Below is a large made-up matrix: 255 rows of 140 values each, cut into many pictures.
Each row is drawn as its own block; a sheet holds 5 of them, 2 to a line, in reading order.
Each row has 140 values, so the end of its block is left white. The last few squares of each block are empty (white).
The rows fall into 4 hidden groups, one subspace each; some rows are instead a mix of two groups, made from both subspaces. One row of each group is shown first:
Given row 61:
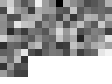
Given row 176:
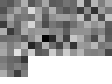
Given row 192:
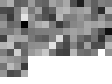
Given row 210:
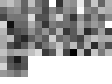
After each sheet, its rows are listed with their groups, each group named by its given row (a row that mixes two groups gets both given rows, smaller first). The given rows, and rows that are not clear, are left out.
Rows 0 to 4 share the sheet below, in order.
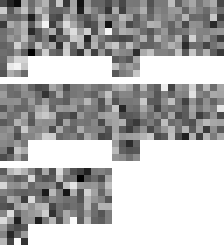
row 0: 210
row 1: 61
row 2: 61
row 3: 210
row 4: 210
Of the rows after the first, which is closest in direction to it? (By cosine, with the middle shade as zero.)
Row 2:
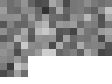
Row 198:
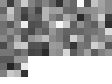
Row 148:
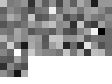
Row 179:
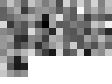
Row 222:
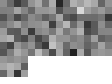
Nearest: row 198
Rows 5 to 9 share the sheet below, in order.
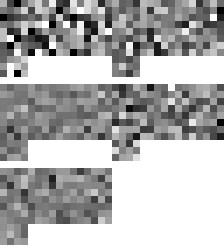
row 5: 210
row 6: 61
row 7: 192
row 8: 61
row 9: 192
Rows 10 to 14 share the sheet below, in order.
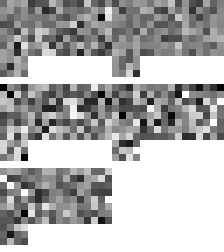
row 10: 61
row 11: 210
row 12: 210
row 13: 176 and 210
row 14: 176 and 192
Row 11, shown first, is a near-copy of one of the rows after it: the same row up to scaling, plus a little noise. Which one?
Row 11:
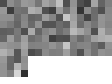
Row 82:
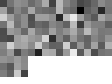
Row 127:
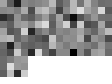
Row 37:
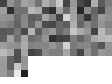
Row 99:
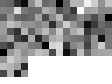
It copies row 37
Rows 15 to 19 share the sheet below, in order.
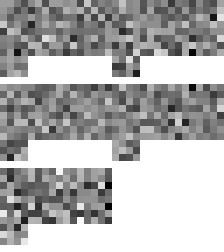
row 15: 176
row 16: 61
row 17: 176 and 210
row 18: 192
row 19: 61
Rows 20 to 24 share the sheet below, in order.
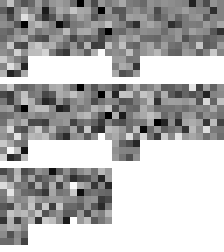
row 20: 192
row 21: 192
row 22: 192
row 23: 176
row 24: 210
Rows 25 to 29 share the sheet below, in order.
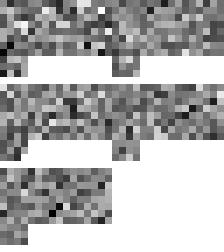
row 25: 192 and 210
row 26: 210
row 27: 210
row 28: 61
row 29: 61 and 192
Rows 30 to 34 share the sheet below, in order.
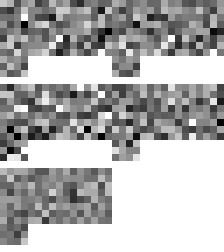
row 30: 192
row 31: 192
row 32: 192
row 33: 61
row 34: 210
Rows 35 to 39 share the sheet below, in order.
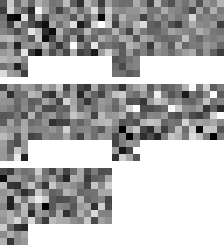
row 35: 61
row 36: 176
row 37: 210
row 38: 192
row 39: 176
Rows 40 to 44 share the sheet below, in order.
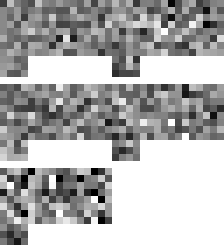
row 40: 192
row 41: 61
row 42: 61
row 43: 192 and 210
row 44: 192
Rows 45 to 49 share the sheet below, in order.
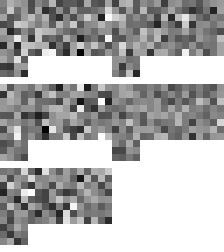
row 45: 61
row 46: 210
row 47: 61 and 192
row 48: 61
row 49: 176
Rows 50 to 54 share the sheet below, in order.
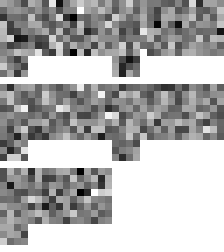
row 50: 210
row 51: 176 and 210
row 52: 192
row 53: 176 and 210
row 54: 61 and 192
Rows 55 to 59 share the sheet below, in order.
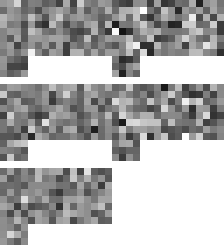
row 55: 210
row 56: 176
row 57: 176
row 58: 210
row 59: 192 and 210
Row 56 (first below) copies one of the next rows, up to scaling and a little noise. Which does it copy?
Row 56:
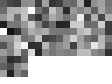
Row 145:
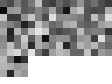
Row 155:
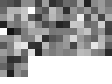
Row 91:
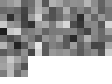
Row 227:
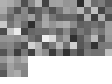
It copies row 155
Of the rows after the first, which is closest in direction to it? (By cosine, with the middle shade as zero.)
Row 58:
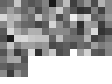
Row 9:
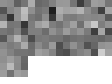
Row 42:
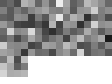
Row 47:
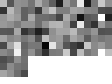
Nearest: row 42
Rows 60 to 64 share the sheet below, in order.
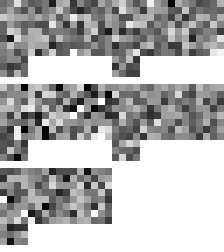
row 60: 210
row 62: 61
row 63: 176
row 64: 176
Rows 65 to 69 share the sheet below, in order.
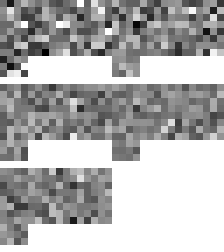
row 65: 192
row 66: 176 and 192
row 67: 210
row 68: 192
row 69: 210
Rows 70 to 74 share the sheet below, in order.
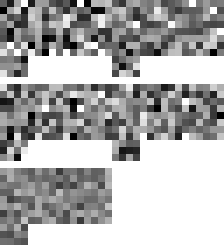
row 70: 176 and 192
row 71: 192
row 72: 210
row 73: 210
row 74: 61
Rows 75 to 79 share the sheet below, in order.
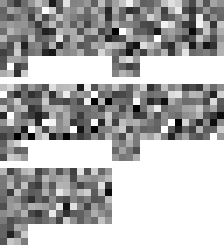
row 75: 61 and 210
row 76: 176 and 210
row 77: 176
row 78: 192
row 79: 192
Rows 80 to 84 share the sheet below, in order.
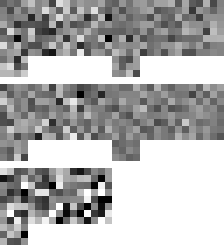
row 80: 61
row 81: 210
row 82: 210
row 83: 176
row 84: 192
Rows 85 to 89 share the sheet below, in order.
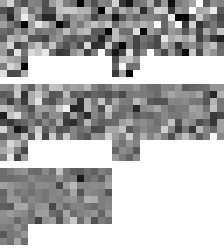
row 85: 192
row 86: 210
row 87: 176
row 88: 192
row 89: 210
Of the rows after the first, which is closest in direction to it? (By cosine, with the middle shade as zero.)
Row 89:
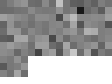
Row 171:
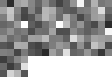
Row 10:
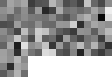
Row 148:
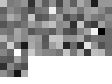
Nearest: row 10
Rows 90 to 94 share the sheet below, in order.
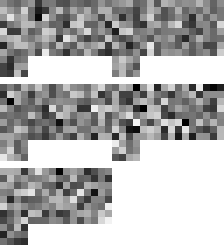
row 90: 61 and 176
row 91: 176
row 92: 61 and 192
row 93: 176 and 192
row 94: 61
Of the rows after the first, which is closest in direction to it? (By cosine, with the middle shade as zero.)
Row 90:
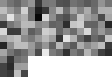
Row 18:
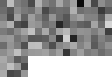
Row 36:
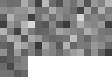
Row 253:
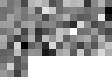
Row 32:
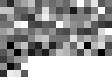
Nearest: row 36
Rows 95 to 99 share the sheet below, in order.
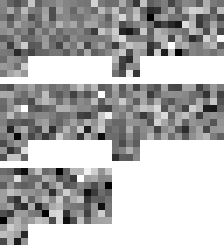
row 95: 192
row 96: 176 and 210
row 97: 192
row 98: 61
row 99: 210
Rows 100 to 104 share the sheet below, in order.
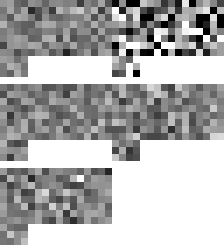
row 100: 176 and 192
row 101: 176 and 210
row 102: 176
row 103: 61
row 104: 176 and 210
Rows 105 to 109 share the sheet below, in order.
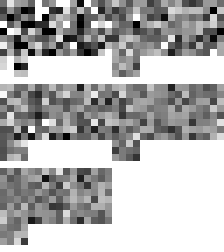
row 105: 61 and 176
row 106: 192
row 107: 176
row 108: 61
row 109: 210
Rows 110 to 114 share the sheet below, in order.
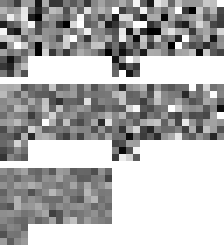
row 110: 176
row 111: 176
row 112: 61 and 176
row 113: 192
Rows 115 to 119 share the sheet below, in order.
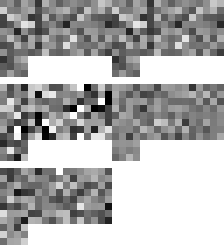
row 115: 176
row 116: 176
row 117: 61
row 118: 176
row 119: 61
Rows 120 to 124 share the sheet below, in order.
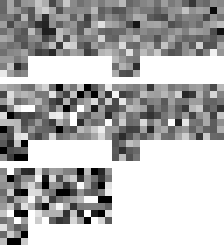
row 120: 61
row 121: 192
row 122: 61 and 176
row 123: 176 and 192
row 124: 192
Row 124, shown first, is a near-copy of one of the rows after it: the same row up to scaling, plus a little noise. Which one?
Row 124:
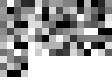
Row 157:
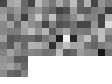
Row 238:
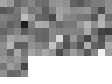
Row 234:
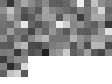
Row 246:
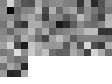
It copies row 246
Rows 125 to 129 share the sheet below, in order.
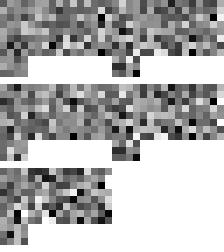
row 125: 192
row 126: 61
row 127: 210
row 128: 61
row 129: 61
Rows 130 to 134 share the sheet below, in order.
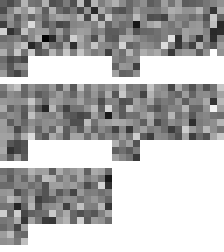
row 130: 176
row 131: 192
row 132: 210
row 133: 61
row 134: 61
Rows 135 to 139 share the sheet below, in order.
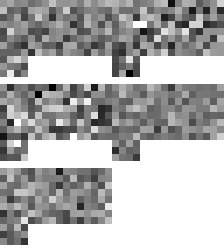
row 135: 176
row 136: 61 and 176
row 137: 210
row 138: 61
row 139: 61
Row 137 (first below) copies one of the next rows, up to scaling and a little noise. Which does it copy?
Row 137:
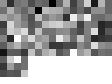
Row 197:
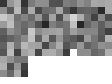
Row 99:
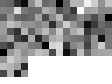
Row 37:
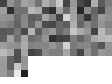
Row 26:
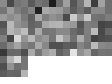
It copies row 26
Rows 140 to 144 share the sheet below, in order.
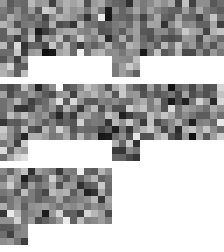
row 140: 61
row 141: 210
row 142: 61
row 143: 61
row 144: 192
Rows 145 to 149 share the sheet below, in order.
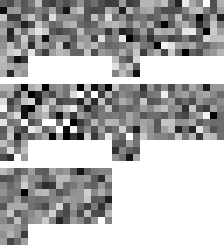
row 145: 176
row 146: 210
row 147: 176
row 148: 192 and 210
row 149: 192
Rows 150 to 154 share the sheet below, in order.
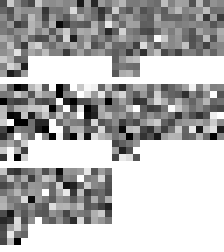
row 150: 192
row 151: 176
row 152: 210
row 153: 192
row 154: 210
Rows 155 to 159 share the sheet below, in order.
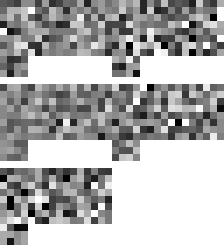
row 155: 176
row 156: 61
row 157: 192
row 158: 192
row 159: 176
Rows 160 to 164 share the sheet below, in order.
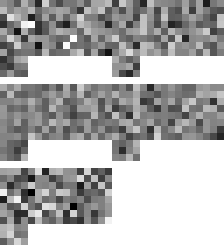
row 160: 176
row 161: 192
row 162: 210
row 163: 61 and 176
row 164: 176
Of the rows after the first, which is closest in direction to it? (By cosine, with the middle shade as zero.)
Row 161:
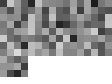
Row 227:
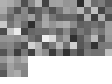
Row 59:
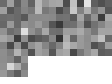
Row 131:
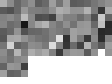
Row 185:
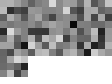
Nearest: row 59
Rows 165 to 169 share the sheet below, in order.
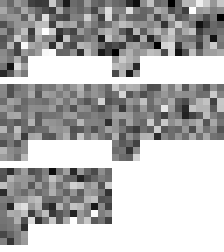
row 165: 61
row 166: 210
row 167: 61
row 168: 210
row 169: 176 and 210
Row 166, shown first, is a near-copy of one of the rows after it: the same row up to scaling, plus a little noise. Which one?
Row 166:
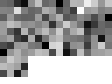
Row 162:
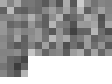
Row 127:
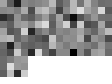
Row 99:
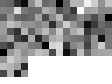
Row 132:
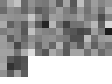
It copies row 99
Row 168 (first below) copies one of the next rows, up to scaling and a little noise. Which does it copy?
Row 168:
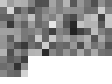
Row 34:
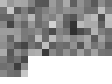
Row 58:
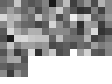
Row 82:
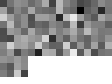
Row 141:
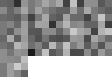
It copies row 34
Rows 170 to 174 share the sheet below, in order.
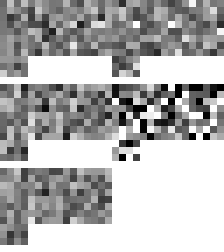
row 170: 61
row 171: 192
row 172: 210
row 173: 176 and 210
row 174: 210
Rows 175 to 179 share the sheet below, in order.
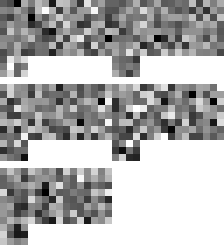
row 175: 61 and 210
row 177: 61
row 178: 61 and 176
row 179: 61 and 210
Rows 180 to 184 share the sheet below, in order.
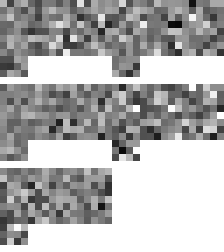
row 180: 192
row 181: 176 and 192
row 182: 192
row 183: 192
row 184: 176 and 210
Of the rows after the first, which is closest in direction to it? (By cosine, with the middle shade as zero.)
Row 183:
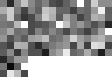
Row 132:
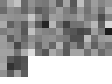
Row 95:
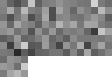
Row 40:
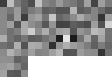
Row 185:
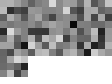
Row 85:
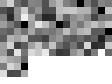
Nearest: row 95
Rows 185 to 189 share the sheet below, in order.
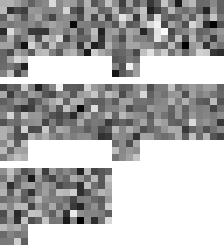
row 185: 176 and 192
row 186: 61
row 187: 61
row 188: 61
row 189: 61 and 176
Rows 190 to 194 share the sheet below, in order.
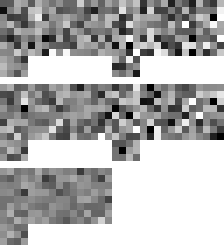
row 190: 176
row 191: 61
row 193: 61 and 176
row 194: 192
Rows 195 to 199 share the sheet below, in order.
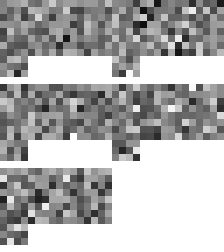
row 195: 176
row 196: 176
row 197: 210
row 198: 192
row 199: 176
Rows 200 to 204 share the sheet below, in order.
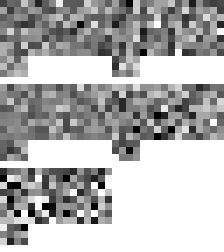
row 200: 61
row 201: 210
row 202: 192
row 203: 61 and 210
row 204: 61 and 176
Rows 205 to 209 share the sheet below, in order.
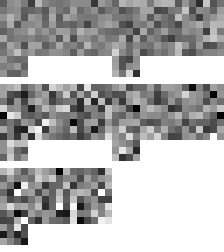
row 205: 192
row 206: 210
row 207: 176
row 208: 192
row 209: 61 and 192
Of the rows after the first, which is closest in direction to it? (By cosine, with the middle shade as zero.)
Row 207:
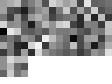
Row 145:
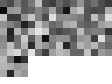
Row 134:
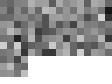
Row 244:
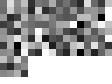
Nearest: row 134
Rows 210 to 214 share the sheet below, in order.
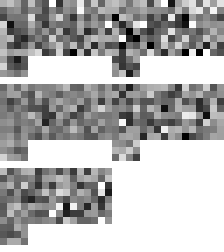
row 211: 176 and 210
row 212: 61
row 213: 210
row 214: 192
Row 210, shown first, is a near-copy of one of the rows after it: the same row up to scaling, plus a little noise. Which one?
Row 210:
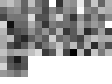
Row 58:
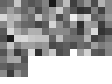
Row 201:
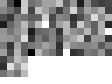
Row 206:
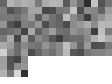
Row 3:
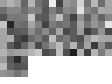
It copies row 3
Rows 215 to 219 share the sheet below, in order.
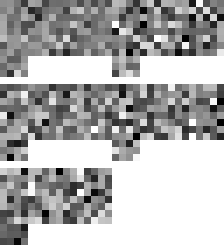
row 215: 176
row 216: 176
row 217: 176
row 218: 61
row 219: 61 and 210
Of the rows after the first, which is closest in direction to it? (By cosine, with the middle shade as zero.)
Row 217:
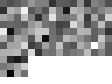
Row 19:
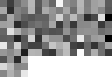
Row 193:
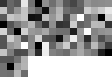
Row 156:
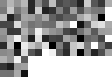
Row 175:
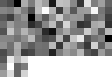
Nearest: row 193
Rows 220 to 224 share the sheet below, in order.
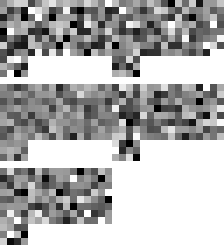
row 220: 176
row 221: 61 and 192
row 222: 210
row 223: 210
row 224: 192
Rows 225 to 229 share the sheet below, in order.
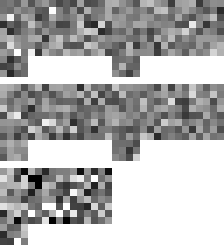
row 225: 176 and 192
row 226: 61
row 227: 176
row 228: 210
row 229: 176
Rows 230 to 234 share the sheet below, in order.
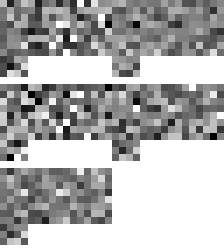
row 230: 192
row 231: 192
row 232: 176
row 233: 192
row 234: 192
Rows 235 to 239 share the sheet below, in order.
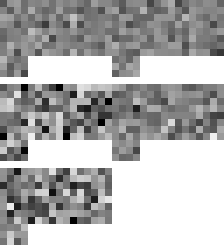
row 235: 210
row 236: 61
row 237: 210
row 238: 192
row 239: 210
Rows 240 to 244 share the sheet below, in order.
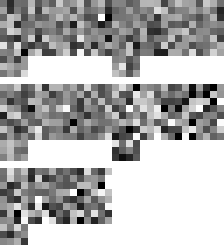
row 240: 61
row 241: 61
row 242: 176
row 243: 61 and 192
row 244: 61
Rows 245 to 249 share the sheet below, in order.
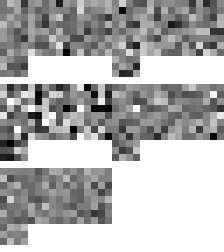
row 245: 210
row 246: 192
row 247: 61 and 176
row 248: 192
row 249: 61 and 176
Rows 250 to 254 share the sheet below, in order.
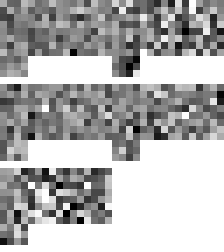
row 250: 192 and 210
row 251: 210
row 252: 210
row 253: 61
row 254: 61 and 176
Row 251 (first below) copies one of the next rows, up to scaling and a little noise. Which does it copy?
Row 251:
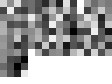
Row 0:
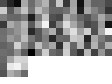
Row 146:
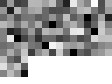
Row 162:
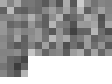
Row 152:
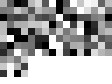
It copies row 162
